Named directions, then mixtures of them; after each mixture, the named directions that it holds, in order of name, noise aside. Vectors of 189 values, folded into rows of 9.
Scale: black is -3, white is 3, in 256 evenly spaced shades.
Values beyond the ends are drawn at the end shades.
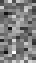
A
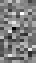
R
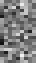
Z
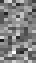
A, R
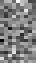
A, R, Z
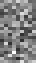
A, R, Z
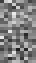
A, R, Z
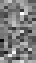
A, R, Z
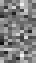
Z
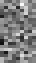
Z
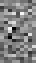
A, R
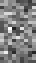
A, R, Z
